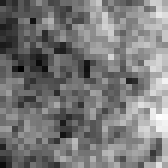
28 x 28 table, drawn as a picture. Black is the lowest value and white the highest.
Values rise toward the right. No row or column stands out. Overall the values sit about 50% of the way up the scale. The values follow a bell shape. The texture is blotchy.
